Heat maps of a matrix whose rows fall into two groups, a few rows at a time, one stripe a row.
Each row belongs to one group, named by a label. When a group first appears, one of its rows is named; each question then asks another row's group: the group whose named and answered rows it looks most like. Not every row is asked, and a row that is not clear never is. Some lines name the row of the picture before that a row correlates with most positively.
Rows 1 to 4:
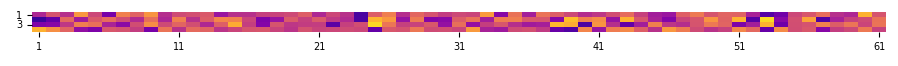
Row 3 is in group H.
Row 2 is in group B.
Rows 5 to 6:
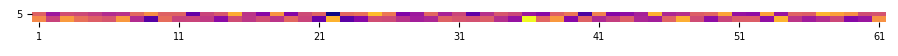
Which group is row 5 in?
H
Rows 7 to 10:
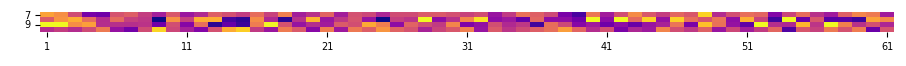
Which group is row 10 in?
H
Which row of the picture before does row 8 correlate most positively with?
6
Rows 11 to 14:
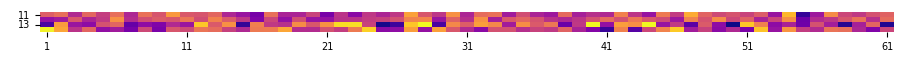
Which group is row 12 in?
B
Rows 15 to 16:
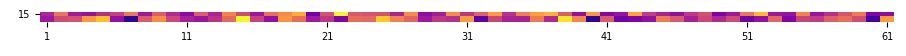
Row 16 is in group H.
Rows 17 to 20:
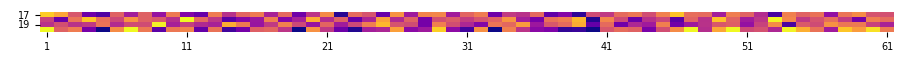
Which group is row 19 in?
H
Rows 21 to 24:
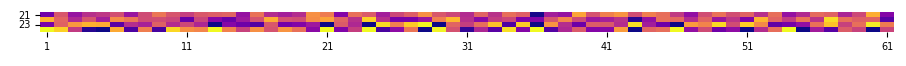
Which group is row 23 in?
B
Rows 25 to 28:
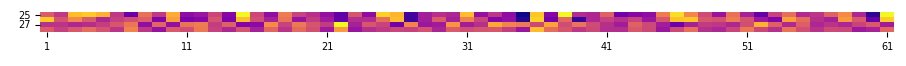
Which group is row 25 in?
H
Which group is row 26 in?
H
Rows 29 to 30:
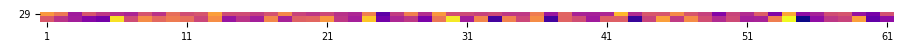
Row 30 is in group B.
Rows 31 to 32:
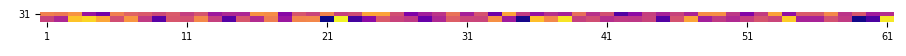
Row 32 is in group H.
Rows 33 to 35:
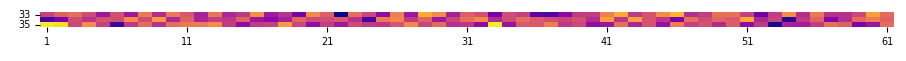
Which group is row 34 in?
B
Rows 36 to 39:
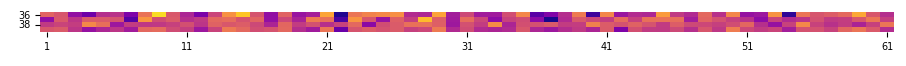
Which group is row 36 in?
H
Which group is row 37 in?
H
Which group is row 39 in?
H
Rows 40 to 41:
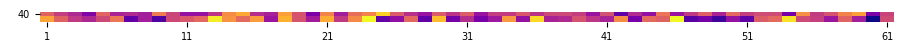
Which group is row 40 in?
H
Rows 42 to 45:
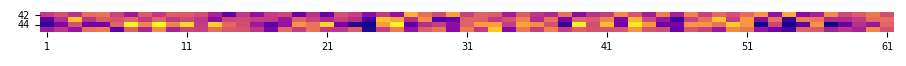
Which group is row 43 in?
B
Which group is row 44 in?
B
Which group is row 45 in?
B
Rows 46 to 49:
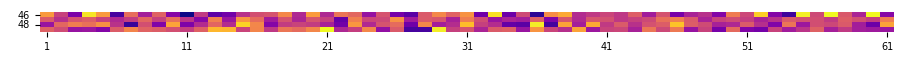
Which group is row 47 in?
H
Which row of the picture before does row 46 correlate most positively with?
45
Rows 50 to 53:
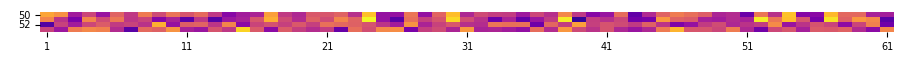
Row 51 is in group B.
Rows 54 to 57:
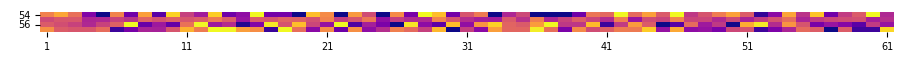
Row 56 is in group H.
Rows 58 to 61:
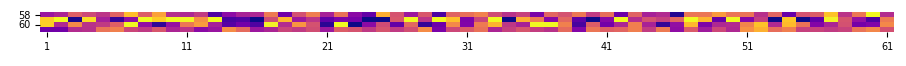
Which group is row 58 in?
B
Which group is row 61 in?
B
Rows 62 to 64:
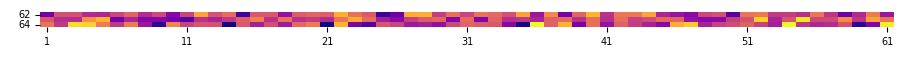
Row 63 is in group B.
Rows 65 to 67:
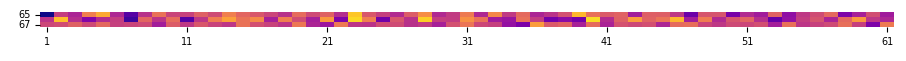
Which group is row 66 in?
H
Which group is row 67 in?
H
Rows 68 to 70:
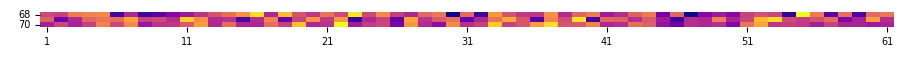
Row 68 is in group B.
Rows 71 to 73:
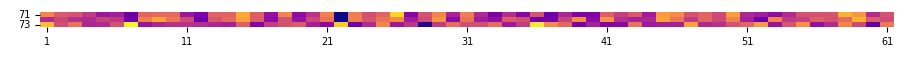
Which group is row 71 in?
H
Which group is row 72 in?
H
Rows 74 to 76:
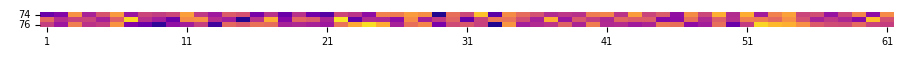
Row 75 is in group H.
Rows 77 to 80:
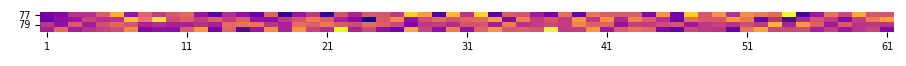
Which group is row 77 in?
B
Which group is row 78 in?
B
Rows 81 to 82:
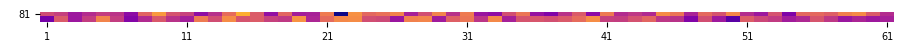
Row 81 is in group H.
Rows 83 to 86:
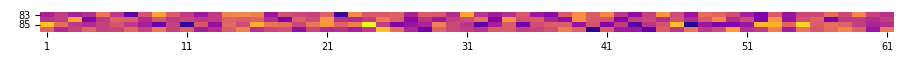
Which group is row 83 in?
H
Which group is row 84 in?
B
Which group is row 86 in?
H
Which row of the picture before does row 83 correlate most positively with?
81
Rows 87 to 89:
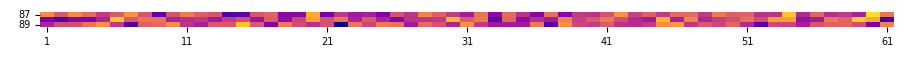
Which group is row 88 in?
B
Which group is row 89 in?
H
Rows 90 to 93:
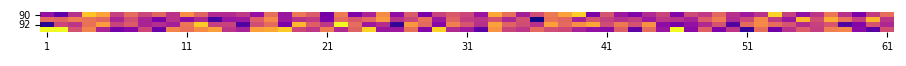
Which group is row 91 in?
B
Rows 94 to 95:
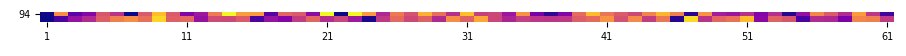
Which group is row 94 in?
H
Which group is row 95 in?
B
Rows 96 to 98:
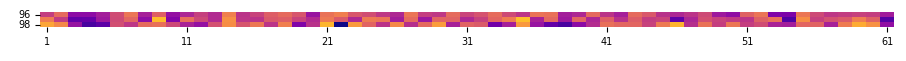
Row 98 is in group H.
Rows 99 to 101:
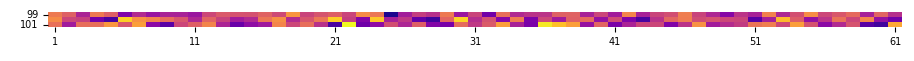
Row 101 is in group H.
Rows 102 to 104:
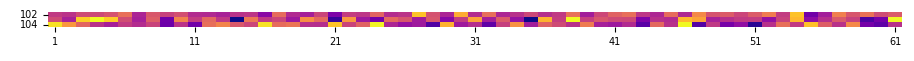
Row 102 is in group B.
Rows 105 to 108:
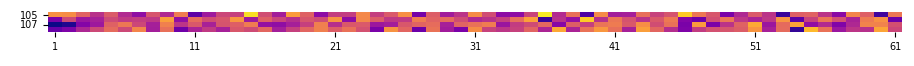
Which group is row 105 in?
H
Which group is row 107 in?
B
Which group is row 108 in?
B
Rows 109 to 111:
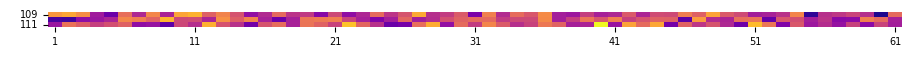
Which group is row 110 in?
B
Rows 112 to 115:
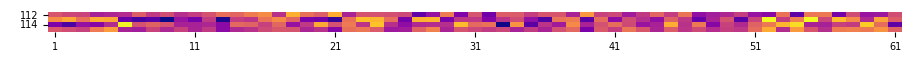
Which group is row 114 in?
B
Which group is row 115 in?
B
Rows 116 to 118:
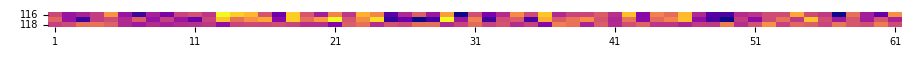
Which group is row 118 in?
B
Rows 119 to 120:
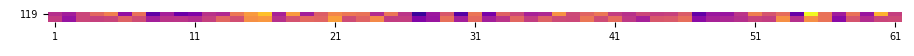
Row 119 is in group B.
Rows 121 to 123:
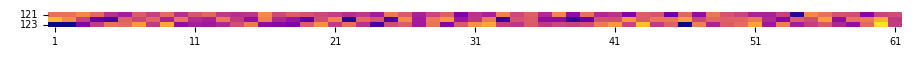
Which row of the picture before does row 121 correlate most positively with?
119
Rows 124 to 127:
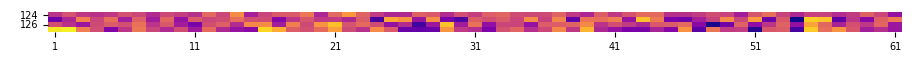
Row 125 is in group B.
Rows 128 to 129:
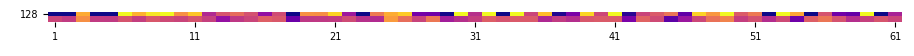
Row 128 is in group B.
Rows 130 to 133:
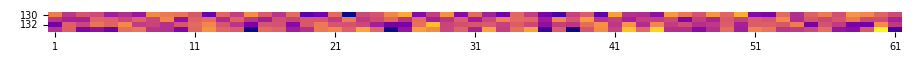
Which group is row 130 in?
H
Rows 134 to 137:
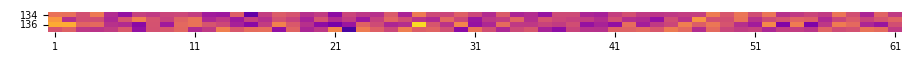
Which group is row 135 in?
H
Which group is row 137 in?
H
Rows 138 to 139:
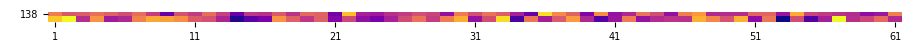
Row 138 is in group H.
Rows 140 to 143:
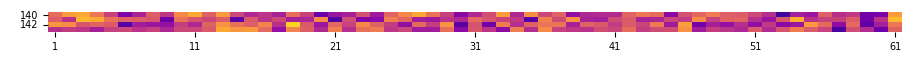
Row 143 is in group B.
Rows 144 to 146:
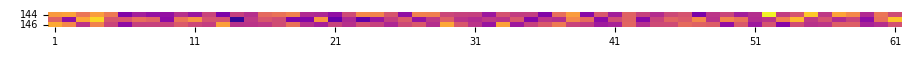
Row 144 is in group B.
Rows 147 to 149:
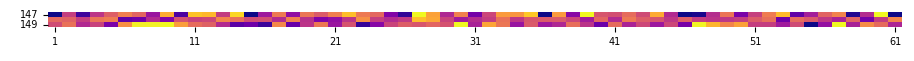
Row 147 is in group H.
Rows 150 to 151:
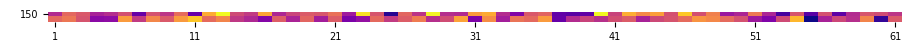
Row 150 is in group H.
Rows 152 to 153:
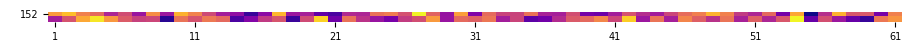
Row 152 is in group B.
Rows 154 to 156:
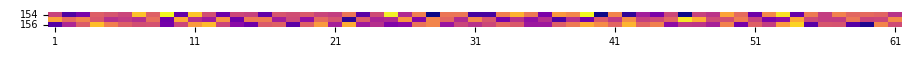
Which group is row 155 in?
H
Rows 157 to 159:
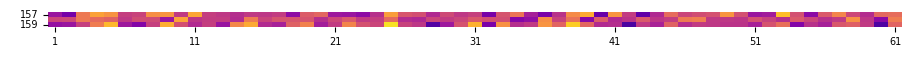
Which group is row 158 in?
H
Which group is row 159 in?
H
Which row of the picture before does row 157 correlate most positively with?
154
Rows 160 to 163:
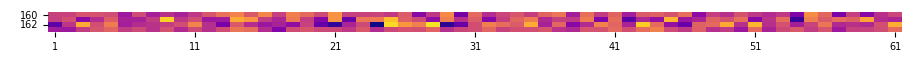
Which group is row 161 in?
H
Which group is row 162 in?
B
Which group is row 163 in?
B
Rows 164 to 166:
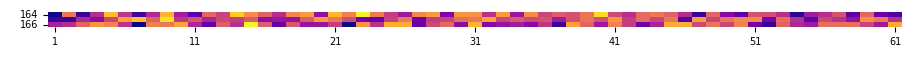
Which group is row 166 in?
H
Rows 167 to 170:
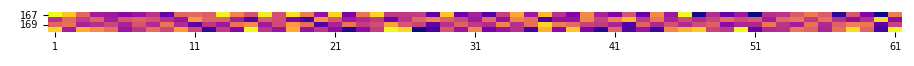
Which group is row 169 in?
H
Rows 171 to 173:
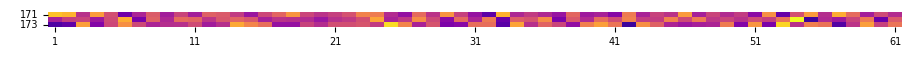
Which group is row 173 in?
B
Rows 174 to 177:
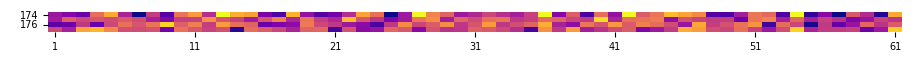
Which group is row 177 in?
H
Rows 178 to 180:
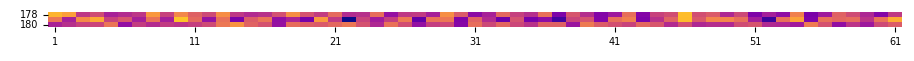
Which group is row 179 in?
H
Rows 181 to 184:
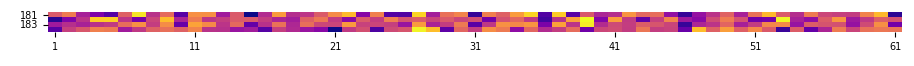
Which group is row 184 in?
B
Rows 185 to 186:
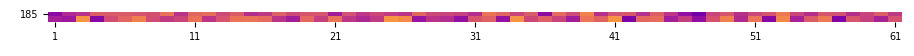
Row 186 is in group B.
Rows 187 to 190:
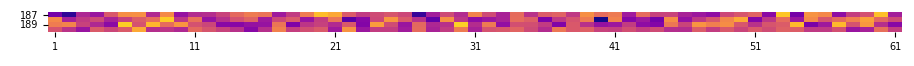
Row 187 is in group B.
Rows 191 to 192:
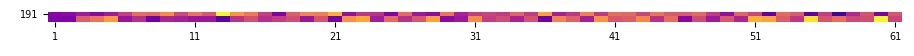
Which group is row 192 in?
B
